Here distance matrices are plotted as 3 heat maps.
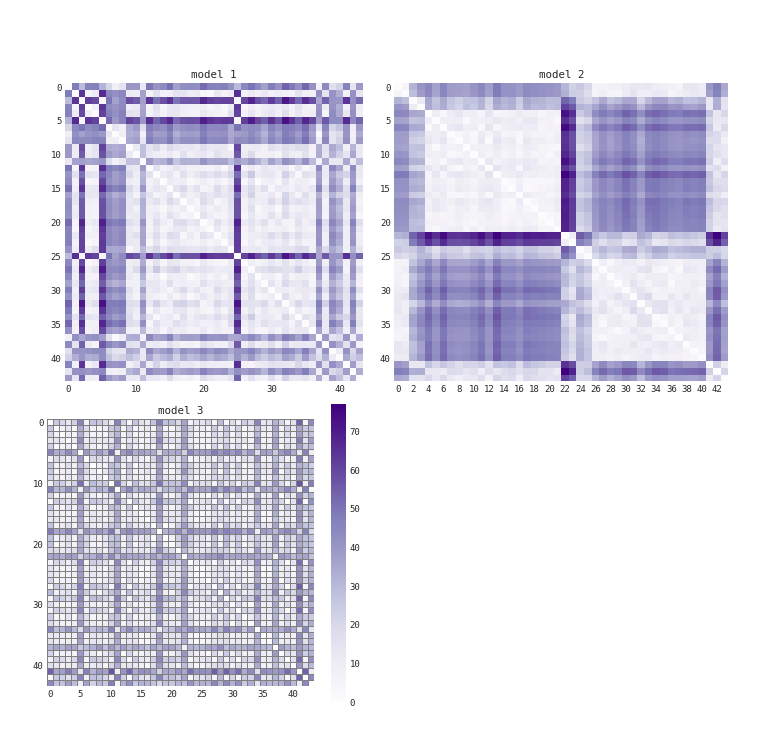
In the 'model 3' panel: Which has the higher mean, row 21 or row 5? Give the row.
5
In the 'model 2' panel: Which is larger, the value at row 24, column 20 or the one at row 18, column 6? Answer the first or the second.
the first
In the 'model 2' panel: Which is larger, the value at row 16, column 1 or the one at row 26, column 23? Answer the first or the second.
the first
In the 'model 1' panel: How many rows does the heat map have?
44
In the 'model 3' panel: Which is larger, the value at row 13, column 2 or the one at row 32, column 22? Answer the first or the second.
the second
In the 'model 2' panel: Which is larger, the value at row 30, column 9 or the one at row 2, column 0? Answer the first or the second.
the first
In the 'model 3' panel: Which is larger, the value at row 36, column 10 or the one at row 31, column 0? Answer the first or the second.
the first
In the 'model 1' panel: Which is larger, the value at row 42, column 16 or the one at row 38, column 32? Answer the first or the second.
the first
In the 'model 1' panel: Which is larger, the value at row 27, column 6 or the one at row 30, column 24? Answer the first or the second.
the first
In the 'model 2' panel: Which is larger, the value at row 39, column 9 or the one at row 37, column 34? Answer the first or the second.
the first
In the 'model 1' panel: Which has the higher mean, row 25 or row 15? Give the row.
25
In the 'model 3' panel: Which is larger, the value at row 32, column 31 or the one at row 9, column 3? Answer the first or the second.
the first
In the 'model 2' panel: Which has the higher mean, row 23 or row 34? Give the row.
23
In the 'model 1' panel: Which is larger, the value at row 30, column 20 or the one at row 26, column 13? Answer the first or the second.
the second
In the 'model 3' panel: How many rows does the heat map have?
44
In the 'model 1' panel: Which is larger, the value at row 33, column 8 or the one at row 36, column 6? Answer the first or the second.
the first
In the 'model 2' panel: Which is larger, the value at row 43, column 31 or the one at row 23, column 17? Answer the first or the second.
the second
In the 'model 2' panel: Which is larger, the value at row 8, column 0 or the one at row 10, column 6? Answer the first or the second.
the first
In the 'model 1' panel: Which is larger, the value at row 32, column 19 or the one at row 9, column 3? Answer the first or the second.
the first
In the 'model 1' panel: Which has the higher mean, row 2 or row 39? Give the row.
2
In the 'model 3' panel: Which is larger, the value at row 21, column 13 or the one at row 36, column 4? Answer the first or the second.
the first
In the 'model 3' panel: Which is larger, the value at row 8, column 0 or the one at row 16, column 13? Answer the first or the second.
the first
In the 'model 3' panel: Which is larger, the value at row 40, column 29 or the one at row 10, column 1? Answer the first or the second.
the second
